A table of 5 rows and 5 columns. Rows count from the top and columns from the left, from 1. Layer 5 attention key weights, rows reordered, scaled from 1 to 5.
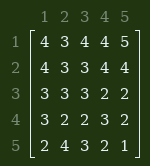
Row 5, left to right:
2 4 3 2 1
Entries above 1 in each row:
5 5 5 5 4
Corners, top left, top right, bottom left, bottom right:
4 5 2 1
